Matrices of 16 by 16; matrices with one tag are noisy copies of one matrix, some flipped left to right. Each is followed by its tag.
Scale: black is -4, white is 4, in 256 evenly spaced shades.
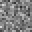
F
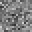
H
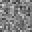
F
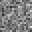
F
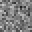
F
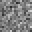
F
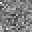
H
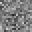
H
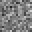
F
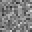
F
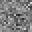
H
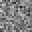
F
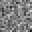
F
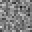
F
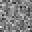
F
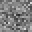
H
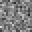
F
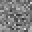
H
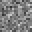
F
